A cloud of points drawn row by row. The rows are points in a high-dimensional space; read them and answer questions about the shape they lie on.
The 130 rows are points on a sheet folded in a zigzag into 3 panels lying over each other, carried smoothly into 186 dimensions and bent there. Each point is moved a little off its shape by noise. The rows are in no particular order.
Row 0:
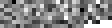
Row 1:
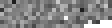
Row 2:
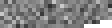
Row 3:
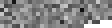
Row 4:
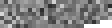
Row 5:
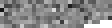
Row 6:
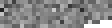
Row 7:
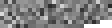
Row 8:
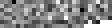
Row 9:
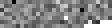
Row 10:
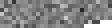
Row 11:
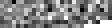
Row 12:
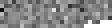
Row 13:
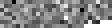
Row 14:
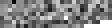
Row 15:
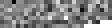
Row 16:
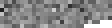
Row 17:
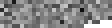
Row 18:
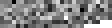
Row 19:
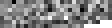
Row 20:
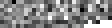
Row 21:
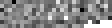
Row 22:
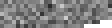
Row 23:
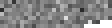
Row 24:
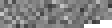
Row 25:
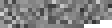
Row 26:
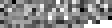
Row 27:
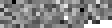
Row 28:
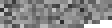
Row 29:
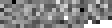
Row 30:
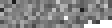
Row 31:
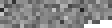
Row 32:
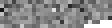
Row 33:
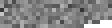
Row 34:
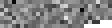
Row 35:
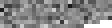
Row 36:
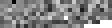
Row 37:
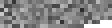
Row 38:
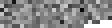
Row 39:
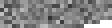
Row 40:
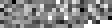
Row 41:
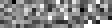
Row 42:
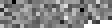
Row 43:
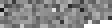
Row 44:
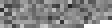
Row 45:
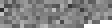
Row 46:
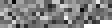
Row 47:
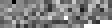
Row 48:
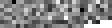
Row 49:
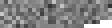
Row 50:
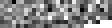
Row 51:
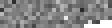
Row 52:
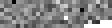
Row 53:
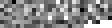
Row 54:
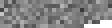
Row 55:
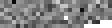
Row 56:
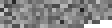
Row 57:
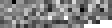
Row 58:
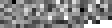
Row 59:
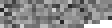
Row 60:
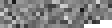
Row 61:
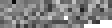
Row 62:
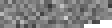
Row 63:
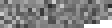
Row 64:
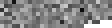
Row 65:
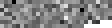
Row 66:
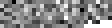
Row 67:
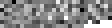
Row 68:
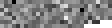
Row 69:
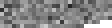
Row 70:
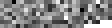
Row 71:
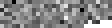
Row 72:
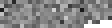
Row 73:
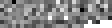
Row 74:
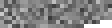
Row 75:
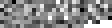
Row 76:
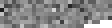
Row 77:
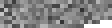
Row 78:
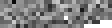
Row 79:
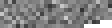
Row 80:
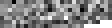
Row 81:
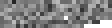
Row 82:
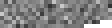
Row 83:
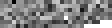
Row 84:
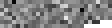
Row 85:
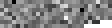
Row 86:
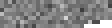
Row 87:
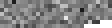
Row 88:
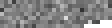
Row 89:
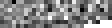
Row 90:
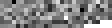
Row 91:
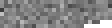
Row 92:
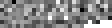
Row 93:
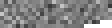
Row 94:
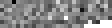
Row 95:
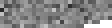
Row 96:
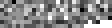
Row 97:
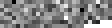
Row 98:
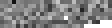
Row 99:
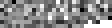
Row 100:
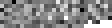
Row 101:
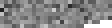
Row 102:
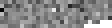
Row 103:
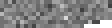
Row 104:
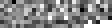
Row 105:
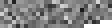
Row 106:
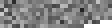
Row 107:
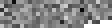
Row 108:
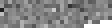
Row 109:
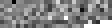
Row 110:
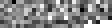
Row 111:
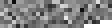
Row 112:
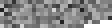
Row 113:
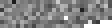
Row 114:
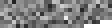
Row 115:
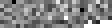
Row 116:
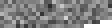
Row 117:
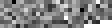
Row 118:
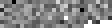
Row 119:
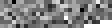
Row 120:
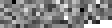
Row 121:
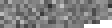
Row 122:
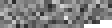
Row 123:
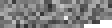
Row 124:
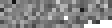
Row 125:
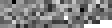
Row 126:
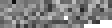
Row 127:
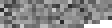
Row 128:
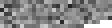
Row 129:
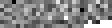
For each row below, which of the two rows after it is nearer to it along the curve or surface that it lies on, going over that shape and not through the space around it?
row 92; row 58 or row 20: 20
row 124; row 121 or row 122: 121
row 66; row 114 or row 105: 105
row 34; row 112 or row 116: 112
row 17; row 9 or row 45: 45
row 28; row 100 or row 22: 100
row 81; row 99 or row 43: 99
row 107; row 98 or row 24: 24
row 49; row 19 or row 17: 17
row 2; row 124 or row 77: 77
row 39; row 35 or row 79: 35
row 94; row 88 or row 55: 88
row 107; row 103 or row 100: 100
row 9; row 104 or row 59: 104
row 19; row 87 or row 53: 53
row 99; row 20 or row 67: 20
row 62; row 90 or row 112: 90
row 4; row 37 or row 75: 37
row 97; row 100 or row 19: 100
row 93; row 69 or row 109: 69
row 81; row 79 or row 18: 18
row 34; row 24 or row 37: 37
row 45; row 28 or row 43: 43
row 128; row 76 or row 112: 112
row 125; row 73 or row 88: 73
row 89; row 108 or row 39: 108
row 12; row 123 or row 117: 123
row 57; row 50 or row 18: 50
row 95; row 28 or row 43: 43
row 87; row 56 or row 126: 56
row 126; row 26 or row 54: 26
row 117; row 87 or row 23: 87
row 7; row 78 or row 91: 78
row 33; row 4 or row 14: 4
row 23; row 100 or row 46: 100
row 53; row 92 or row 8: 8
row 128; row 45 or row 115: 45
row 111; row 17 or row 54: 17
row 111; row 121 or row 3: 3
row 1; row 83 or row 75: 75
